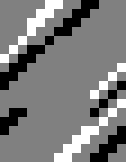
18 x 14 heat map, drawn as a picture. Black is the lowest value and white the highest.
Grain: diagonal, up to the right. Ninth with the highest average: bottom middle. Calmest part: centre. Slope: none.
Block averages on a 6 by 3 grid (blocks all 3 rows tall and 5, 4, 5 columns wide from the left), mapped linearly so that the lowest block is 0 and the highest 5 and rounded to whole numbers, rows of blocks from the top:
4 2 1
3 1 2
0 2 3
2 2 2
0 2 3
2 5 0
